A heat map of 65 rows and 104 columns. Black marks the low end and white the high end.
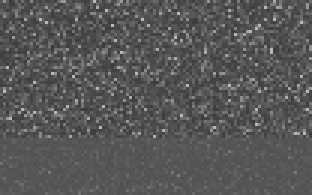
No regular stripes run through it. Fine speckle covers the field. There is no overall slope. A horizontal seam about 70% of the way down splits the table, and the bottom part is calmer. The values are skewed, with a long tail toward high values. Neither half mirrors the other.
